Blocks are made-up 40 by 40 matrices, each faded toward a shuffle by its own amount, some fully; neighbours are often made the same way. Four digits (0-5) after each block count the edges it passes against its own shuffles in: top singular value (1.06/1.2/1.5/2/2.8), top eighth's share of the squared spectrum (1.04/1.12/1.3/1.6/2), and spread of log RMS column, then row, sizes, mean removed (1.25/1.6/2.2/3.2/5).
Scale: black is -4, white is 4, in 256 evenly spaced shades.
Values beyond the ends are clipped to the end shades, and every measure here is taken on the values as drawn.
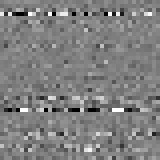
3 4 0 3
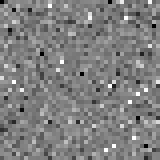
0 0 0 0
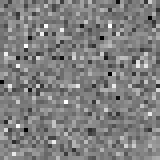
1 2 0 1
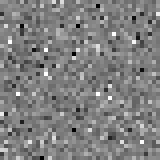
0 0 0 0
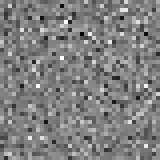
1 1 0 1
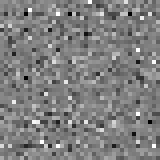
2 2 1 1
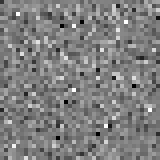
0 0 0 0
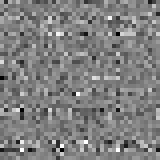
3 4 1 3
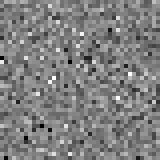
0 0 0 0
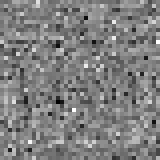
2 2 1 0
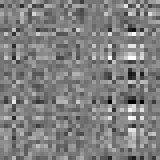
4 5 3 3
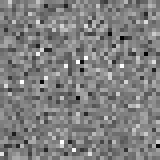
0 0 0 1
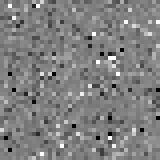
1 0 0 1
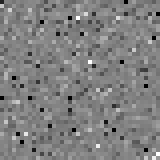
0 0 0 0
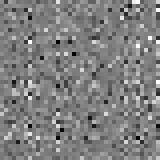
3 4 2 1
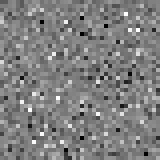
1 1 0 0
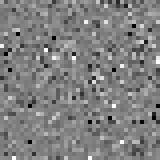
1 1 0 1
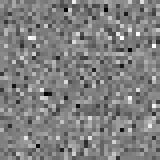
1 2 0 0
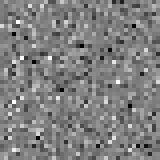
0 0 0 0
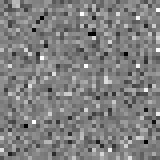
0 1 0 0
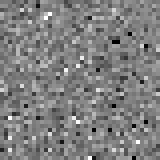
2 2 0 0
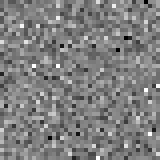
1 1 0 0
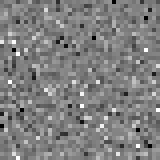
1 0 0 0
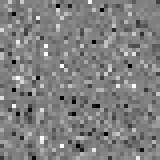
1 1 0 0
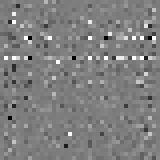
3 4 2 2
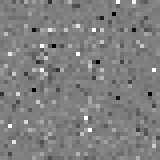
1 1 0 1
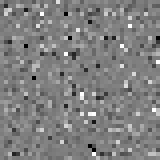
1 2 1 1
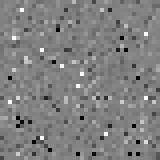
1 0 0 1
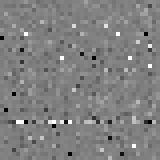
3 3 0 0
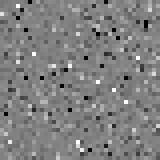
0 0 0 0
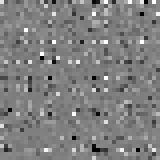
2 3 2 2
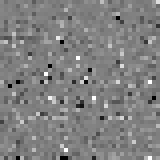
2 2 0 1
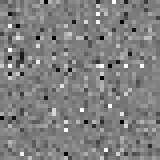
2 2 1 1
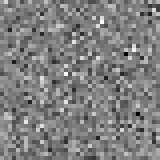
1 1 0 0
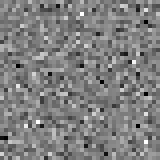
2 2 0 0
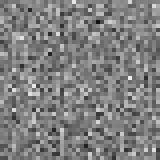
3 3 1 1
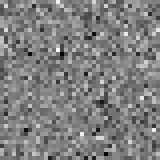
1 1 0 0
